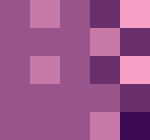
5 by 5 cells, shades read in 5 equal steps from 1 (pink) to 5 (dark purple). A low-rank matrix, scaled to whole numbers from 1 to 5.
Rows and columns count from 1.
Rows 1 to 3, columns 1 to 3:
3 2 3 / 3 3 3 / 3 2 3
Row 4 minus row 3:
0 1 0 -1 3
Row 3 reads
3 2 3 4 1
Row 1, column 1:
3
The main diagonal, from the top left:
3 3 3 3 5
